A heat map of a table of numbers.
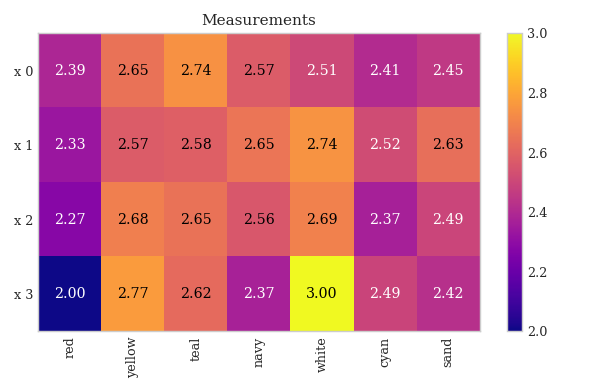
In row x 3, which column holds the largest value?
white
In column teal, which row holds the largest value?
x 0
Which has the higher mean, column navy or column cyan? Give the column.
navy
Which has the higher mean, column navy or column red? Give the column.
navy
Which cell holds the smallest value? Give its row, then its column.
x 3, red
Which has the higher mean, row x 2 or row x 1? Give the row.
x 1
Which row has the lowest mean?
x 3
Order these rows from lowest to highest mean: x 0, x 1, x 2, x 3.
x 3, x 2, x 0, x 1
